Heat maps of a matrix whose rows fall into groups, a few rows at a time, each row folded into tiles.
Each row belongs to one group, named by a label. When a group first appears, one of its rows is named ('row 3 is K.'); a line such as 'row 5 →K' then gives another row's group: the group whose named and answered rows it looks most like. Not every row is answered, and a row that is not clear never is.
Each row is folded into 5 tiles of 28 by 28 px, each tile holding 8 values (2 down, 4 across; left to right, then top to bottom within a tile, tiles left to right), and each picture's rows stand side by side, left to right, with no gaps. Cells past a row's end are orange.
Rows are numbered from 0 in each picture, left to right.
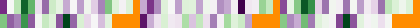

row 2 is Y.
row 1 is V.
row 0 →Y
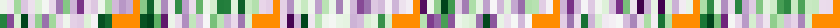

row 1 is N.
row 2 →V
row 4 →V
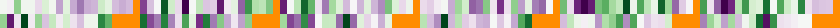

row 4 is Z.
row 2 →Y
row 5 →Z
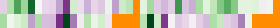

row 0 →Y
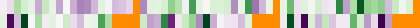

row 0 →V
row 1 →Y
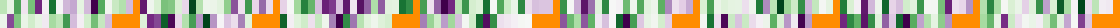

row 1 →Y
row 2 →Y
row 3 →Z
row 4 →Z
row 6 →Z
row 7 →N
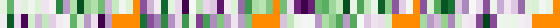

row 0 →N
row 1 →Y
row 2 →Z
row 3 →Y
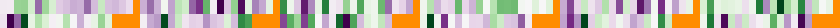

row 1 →V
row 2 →Z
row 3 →N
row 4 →V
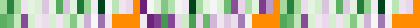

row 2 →N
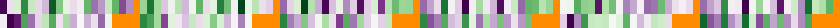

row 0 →Y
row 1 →N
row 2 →Y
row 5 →Y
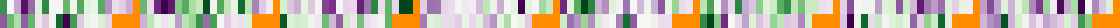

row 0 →Z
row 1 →Z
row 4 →Y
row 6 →V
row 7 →V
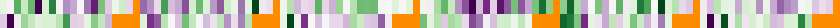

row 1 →Y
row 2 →N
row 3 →Y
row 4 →N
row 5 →V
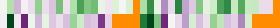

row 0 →N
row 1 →N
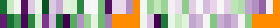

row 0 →Z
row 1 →V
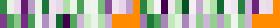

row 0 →Z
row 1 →Z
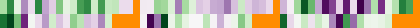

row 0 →N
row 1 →V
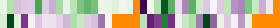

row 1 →Y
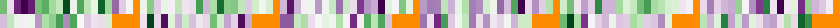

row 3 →V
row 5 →V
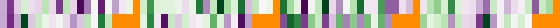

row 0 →V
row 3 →Y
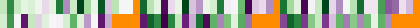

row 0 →N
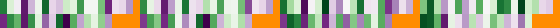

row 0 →Z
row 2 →Z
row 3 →N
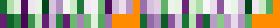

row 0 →Z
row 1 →Y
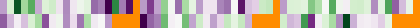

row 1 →V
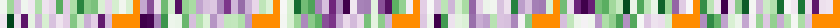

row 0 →N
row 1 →V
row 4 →Z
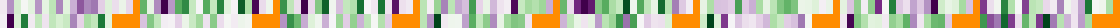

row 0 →V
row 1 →Z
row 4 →Z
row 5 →N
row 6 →V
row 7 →Y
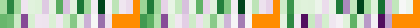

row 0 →N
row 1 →N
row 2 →N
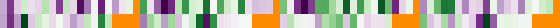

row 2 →Z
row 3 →Y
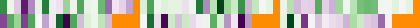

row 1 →N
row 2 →N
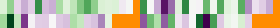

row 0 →N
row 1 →Z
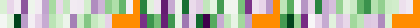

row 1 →Z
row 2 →N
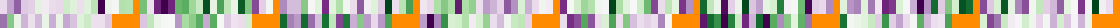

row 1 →Z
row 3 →V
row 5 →Z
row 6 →Y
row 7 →Y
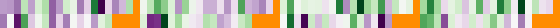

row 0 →V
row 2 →N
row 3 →N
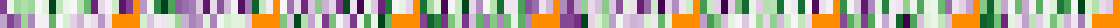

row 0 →Y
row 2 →V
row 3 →Z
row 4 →V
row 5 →Z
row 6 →Z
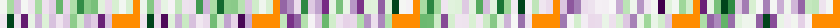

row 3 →N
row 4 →V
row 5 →Y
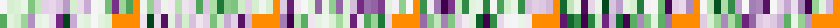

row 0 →Y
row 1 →N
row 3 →Z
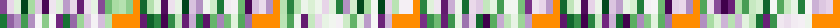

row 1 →Z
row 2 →N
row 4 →Z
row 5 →Z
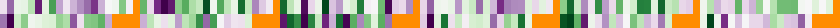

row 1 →Z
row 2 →Z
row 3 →V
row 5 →N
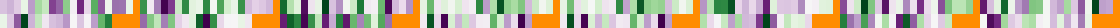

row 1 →Z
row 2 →Z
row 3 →N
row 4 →N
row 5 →Y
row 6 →Y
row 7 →Y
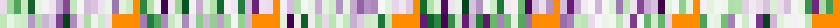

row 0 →Y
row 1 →Z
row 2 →V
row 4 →V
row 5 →Y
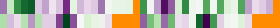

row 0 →Y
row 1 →Z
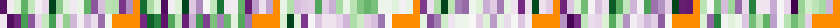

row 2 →N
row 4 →Y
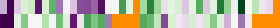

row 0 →V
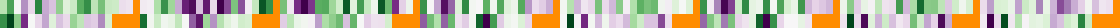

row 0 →N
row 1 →Y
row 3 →Z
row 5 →Z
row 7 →V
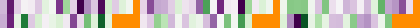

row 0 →V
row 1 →V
